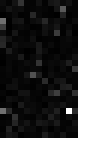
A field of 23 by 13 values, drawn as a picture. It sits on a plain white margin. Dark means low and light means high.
Histogram: skewed, a long tail of high values. Slope: none. Roughest part: bottom right. Grain: fine. Mirror symmetry: none. Calmest part: middle left.
